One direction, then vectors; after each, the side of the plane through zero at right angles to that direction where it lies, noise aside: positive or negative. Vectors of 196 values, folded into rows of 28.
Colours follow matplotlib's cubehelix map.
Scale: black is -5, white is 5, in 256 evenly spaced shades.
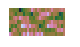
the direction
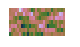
negative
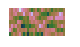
negative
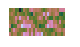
positive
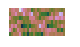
negative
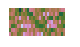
positive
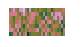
negative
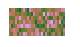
positive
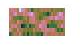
negative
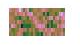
negative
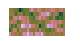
positive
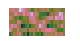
negative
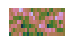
negative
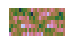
positive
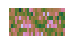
positive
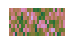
negative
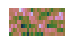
negative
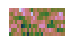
negative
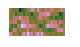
positive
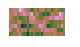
negative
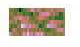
positive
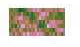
positive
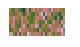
positive
